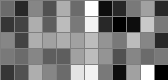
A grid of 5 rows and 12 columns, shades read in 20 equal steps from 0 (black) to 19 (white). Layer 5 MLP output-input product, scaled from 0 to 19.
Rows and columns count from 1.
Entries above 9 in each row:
4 4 9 5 6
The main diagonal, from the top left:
8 5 13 7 8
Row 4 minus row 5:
5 2 -3 -3 -1 -5 -4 2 5 -2 -11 9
